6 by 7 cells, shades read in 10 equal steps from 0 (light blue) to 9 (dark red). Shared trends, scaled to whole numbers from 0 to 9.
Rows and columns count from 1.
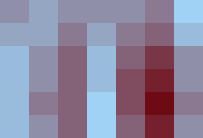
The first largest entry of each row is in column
6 6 6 6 6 6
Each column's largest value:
3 4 5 3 6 9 4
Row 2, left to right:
2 2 4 2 4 5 1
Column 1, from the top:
3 2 1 1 1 1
